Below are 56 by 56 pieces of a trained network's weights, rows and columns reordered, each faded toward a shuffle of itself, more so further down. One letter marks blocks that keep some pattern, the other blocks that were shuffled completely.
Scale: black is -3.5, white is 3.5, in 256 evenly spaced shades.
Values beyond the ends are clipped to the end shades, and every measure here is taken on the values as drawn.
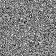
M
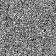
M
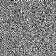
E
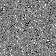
M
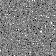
M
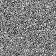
M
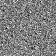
M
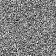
E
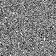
M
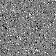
M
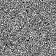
M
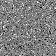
M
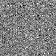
E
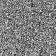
E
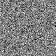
E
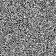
M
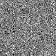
E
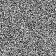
M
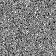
M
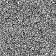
E
